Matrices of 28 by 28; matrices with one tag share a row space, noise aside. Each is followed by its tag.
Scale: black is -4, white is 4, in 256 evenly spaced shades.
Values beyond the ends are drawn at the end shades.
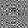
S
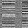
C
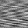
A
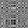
S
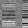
C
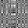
S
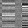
C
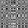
S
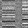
C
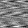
A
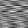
A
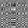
S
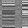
C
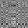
S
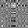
S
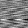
A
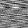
A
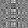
S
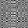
S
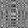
S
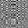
S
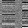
C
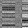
C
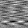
A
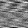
A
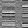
C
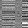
C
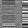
C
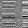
C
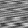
A
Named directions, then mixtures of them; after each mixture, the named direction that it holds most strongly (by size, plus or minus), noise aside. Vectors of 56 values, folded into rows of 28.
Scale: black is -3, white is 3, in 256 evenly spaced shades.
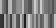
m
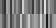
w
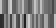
m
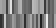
m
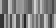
m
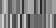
m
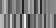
m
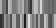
m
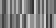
w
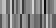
w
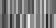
w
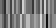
w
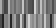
m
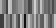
m
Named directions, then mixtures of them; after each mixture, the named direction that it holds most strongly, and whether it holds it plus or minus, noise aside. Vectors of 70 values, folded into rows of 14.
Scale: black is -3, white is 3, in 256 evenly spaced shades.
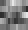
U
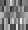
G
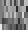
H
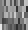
H, plus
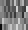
H, minus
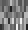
G, plus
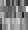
H, minus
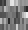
U, plus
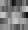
U, minus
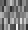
G, plus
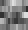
U, plus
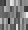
G, plus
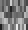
H, minus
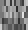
H, plus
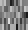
G, minus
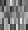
G, plus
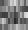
U, plus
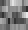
U, plus
